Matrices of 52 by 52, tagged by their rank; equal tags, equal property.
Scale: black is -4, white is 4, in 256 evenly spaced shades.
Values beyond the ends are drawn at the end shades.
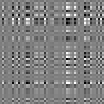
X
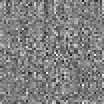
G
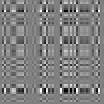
X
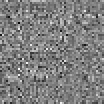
G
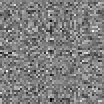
G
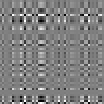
X
